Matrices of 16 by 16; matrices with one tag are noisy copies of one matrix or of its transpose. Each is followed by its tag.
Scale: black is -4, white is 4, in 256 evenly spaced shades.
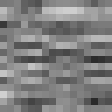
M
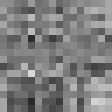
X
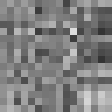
X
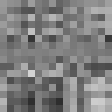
X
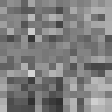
X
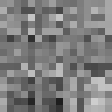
X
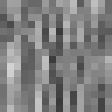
M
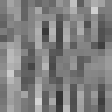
M
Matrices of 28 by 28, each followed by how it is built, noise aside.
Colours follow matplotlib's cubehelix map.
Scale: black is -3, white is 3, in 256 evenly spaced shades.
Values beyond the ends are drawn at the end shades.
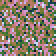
noise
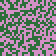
noise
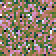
noise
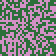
noise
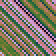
Toeplitz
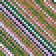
Toeplitz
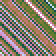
Toeplitz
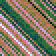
Toeplitz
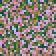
noise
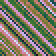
Toeplitz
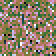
noise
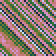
Toeplitz
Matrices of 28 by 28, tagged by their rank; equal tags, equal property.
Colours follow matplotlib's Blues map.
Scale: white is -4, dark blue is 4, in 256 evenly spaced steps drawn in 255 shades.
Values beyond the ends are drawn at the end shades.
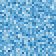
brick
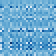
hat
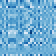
hat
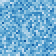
brick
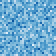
brick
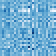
hat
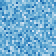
brick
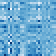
hat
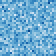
brick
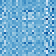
hat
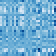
hat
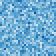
brick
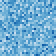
brick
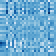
hat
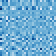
hat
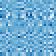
hat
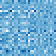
hat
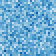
brick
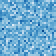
brick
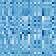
hat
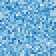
brick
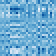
hat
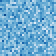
brick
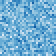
brick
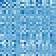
hat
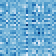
hat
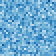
brick
